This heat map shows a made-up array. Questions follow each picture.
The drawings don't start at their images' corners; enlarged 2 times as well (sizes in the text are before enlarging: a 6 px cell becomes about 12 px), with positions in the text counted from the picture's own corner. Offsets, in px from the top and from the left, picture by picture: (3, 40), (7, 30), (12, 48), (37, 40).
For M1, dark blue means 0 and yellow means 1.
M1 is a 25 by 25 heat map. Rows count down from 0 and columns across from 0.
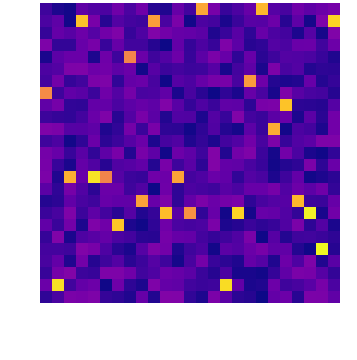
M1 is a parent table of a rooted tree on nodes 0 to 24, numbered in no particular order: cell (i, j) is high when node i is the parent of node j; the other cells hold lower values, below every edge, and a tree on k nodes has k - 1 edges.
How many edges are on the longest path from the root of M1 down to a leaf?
12
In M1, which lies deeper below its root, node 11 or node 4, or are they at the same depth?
the same depth
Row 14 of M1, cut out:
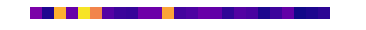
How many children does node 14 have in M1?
4
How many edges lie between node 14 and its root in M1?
0
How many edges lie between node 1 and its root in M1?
11
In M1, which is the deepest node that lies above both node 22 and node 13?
0
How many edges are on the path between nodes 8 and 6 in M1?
3
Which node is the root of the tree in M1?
14
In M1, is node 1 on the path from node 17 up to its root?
no
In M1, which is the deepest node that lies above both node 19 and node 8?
17
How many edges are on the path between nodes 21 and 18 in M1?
4
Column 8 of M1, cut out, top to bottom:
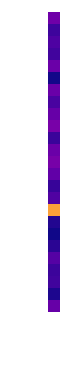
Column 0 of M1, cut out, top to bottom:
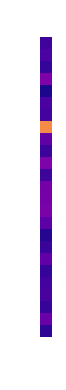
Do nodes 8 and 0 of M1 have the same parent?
no
